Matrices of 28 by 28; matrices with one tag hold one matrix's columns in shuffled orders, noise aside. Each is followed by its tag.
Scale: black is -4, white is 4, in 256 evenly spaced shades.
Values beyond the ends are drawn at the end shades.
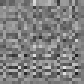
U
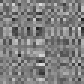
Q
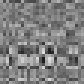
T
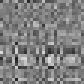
T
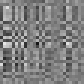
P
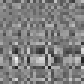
T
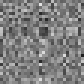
Q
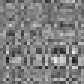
T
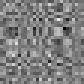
Q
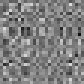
Q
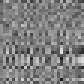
T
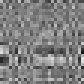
T
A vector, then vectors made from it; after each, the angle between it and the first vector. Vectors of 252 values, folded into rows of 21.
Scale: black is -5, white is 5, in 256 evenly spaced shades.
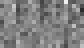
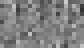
nearly parallel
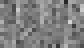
nearly opposite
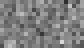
partly opposed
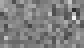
orthogonal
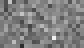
orthogonal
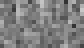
nearly opposite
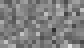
partly opposed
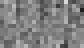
nearly parallel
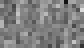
nearly opposite
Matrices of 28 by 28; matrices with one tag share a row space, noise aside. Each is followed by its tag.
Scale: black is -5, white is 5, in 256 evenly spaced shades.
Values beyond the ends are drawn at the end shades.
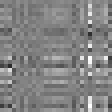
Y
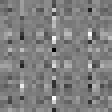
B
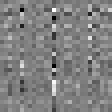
B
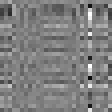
Y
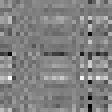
Y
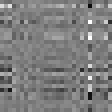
Y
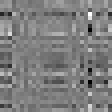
Y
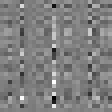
B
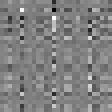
B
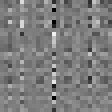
B
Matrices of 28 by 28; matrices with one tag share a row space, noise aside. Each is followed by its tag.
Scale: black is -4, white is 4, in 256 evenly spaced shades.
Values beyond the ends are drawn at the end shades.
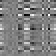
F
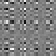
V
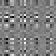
V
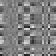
F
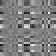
F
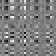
V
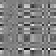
F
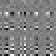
V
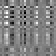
V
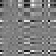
F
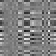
F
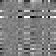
F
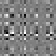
V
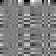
F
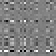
V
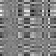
F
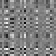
V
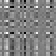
V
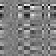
F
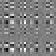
V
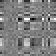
F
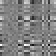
F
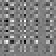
V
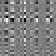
V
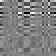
F
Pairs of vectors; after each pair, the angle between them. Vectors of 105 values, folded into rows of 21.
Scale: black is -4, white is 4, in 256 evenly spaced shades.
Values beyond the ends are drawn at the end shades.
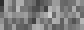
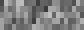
nearly parallel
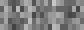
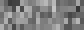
partly aligned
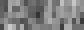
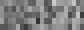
orthogonal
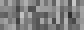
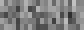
nearly parallel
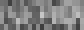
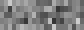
partly opposed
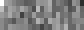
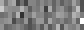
partly aligned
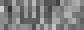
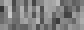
nearly opposite
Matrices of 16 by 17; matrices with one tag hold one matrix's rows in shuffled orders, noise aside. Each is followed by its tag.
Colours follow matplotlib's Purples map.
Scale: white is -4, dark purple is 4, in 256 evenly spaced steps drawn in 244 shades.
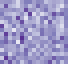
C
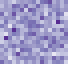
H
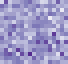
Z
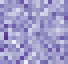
C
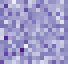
C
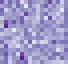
C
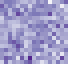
Z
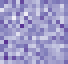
C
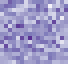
Z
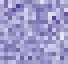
Z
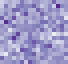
H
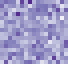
Z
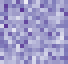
C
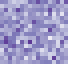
Z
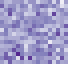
Z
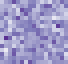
H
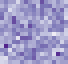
H
